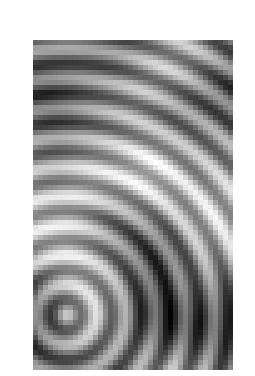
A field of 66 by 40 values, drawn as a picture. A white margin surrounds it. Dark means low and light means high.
Odd rows or columns: none. Rings: centred on the bottom left. Ninth with the lowest average: bottom right. Lone odd cells: none. Mirror symmetry: none.
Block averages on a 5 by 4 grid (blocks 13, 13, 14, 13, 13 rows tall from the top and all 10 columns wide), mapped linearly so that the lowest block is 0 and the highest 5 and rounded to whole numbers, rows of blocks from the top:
1232
2443
5445
4302
2310
